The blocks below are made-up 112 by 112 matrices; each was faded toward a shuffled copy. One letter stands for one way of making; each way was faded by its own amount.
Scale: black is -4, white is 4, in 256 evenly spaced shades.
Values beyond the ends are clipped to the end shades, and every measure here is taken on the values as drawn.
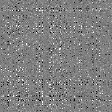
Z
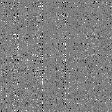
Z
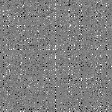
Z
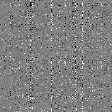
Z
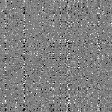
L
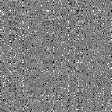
L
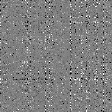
Z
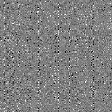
L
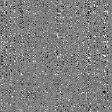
Z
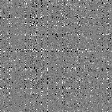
Z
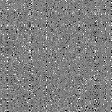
L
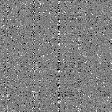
L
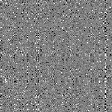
L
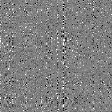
L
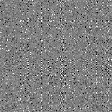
L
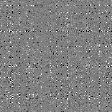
Z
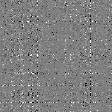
Z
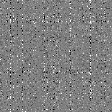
Z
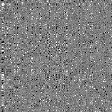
L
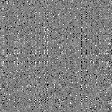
L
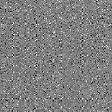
L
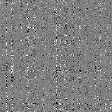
Z
